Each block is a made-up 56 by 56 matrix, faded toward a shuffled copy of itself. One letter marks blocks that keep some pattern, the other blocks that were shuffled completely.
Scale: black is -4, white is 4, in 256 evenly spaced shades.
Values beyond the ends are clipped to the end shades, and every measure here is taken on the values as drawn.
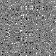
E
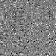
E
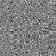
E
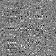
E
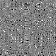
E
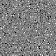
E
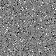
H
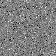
H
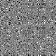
E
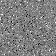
H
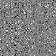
E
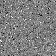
H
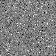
H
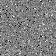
H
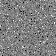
H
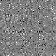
E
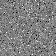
H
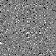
E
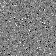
H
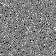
H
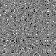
E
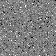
H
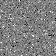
H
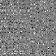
E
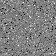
H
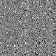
E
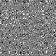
E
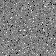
H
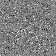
H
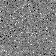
H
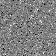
H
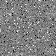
H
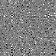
E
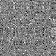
E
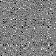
E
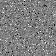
H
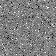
H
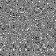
E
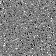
H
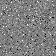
H
